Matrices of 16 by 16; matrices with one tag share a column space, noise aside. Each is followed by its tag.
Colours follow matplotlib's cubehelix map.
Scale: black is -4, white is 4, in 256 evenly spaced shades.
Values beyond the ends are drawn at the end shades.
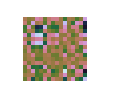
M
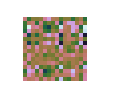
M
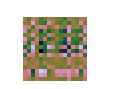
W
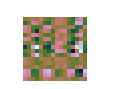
W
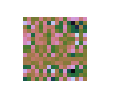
M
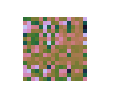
M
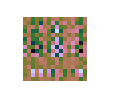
W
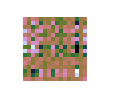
W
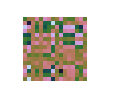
M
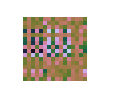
W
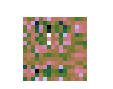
M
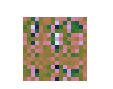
M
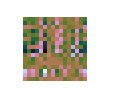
W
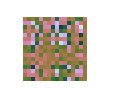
M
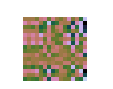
M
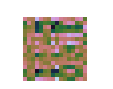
M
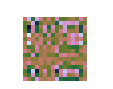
M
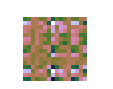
M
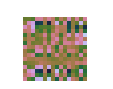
M
